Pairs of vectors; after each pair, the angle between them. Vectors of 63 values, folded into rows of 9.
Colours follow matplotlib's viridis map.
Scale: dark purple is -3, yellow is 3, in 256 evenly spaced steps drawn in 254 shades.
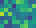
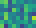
orthogonal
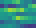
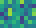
orthogonal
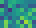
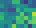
orthogonal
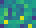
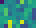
partly aligned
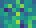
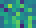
nearly parallel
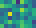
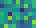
nearly opposite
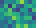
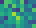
partly aligned
